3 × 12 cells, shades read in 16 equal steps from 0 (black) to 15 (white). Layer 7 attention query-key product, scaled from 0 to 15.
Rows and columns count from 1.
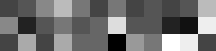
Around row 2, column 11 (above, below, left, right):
5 14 2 14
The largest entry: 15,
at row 3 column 10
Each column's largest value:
8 10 8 11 7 6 13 9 7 15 14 14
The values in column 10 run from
2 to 15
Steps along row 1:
up up up down down up down up down up up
